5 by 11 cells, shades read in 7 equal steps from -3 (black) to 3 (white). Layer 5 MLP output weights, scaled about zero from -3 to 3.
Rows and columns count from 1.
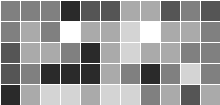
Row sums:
-4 13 4 -6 9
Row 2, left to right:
0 1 0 3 1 1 2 3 1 1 0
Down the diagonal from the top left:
0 1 1 -2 1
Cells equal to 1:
17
